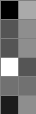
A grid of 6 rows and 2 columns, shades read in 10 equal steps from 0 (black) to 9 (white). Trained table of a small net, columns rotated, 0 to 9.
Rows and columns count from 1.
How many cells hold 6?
1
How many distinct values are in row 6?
2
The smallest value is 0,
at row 1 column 1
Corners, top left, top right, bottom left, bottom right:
0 6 1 5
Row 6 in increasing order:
1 5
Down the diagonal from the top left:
0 5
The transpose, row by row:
0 3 3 9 4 1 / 6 5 5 3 4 5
